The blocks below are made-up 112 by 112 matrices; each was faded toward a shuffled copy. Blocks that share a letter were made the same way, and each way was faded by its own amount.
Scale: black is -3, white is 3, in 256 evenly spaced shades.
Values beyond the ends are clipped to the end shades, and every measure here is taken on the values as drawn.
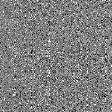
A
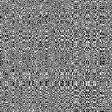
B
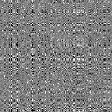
B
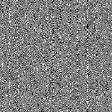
A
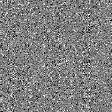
A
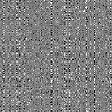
B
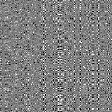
B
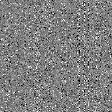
A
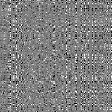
B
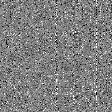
A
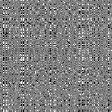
B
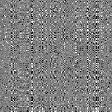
B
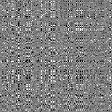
B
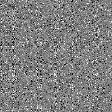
A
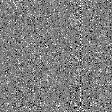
A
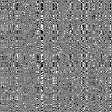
B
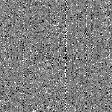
A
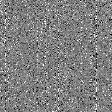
A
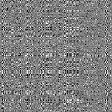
B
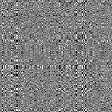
B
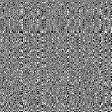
B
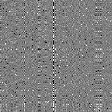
B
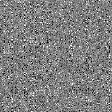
A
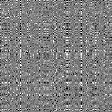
B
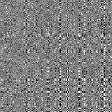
B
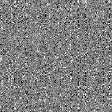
A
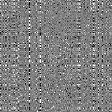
B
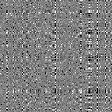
B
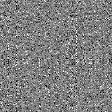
A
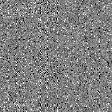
A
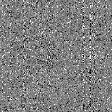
A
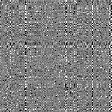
B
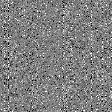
A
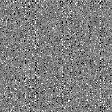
A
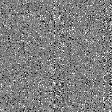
A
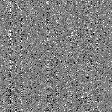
A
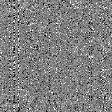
A
